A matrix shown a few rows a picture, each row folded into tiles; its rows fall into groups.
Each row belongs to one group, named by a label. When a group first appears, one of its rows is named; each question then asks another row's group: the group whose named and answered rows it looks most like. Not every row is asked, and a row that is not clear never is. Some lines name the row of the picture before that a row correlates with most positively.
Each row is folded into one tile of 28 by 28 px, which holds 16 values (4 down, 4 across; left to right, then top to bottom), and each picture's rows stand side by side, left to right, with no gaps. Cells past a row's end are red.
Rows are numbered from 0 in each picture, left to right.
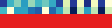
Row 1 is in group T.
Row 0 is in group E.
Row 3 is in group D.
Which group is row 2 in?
D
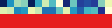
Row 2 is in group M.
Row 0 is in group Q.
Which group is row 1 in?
Q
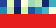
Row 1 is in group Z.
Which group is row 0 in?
D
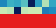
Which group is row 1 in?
Q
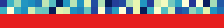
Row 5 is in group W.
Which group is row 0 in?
E
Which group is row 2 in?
Q
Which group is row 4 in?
E
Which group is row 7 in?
M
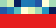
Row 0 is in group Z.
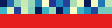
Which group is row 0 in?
E
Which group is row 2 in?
W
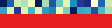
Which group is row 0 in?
E
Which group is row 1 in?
M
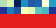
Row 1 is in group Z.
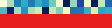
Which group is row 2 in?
M
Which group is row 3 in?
M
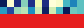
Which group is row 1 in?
D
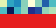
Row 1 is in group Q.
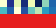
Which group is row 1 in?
M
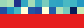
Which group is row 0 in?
Z
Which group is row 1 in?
T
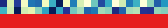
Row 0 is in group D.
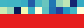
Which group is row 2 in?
Z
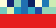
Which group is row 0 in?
M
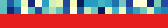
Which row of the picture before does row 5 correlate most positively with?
0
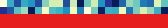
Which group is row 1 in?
W
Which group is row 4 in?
E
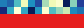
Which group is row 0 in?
W
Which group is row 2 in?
M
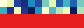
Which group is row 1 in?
W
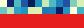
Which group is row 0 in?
M
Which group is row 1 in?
Q
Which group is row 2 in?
W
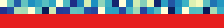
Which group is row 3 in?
T
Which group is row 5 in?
Z
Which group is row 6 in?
W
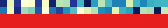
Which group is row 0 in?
D
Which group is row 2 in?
Z
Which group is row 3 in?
Q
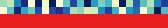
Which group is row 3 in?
Q
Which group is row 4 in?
M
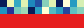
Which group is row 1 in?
W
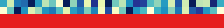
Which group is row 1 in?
Q
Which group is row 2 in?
M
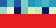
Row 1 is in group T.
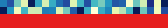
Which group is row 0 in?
W
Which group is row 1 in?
Q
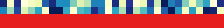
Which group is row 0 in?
D
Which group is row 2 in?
W
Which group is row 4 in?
D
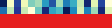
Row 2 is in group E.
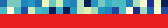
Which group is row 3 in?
Q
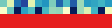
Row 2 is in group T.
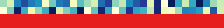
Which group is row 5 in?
D
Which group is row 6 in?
Q
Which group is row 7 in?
E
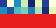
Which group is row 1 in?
D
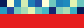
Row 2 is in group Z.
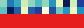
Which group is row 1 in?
T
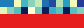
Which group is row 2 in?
T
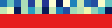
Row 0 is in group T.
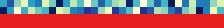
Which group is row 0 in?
W
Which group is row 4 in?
Z
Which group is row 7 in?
W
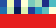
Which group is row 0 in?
D
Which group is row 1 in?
Z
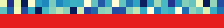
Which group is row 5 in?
E
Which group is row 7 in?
M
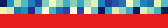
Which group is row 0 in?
Q
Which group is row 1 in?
W
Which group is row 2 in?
T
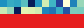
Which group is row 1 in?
Q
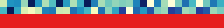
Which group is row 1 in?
Q
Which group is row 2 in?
Q
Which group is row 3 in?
E
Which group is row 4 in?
T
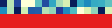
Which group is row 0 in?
D
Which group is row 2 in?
Z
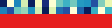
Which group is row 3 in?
W
